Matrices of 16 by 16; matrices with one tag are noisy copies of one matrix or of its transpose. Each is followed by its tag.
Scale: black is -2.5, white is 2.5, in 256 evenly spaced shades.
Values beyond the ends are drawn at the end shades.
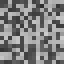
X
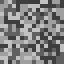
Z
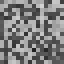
Z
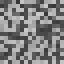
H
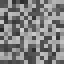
X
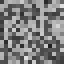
Z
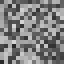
Z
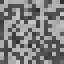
Z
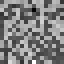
Z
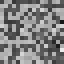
Z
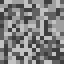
Z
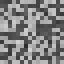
H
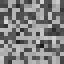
X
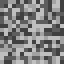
X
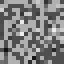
Z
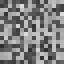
X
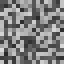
H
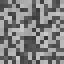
H
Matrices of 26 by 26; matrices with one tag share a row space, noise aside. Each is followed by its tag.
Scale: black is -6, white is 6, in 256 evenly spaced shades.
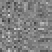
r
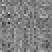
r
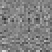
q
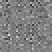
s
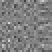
r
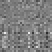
q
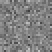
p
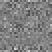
p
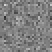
p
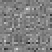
p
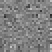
p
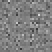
s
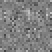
p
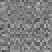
q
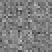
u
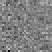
r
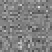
u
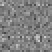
q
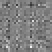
s
